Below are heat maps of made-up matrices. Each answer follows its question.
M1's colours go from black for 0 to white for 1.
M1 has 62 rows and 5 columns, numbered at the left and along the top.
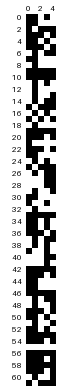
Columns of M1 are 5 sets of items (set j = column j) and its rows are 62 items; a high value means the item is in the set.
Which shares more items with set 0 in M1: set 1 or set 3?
set 3
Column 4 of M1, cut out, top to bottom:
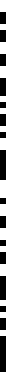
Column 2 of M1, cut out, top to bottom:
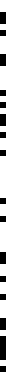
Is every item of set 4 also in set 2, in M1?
yes
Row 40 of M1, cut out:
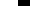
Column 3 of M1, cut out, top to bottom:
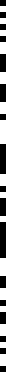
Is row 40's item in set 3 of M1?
no
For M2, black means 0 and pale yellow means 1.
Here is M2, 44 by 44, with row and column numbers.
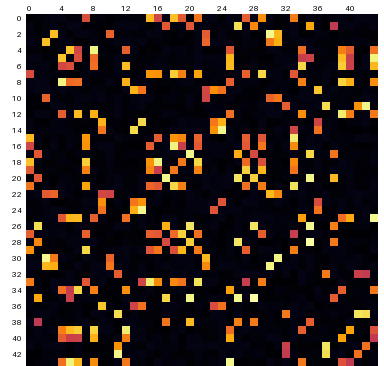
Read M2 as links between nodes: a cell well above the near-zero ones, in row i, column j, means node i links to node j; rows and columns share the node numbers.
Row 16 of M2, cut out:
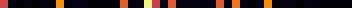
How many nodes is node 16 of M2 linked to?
9
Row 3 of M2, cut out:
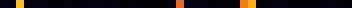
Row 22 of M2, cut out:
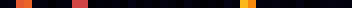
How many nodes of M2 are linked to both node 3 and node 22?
3
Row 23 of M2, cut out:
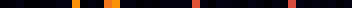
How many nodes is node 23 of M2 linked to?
5
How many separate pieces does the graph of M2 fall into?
3
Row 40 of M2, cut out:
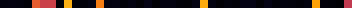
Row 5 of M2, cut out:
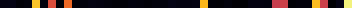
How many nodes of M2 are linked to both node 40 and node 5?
6
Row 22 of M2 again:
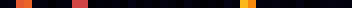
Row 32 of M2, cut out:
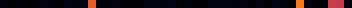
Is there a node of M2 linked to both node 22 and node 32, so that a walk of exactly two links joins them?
no
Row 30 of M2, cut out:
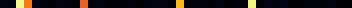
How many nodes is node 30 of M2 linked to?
5
